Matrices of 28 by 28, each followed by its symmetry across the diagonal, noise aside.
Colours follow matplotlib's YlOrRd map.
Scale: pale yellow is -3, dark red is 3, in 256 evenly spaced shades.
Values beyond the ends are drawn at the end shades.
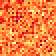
symmetric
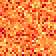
neither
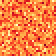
neither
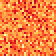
neither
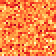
neither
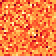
symmetric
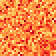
symmetric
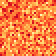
symmetric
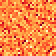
symmetric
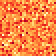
neither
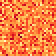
neither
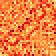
symmetric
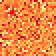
symmetric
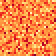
neither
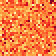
neither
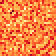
symmetric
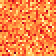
neither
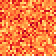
symmetric
